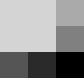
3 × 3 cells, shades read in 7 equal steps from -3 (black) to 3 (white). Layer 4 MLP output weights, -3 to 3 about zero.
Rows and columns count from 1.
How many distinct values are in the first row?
2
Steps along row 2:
same down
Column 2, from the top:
2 2 -2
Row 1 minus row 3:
3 4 4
